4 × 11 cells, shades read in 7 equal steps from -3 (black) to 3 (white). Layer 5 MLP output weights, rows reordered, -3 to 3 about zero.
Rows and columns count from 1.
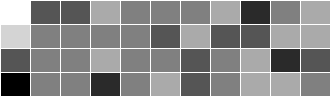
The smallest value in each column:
-3 -1 -1 -2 0 -1 -1 -1 -2 -2 -1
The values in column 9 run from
-2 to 1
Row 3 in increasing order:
-2 -1 -1 -1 0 0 0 0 0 1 1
